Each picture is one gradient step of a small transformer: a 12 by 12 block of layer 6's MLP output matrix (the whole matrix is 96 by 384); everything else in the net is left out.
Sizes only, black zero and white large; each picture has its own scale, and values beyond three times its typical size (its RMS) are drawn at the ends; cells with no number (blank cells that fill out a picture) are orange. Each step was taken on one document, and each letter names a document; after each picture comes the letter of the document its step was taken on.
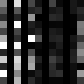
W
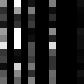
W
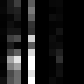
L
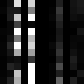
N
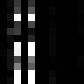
N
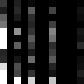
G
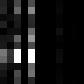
L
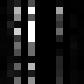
N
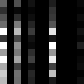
G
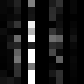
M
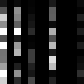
G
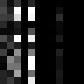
L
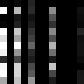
G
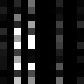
N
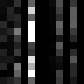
L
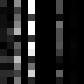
M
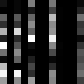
W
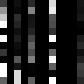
G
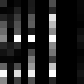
W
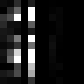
L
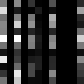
W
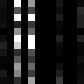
N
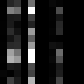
L
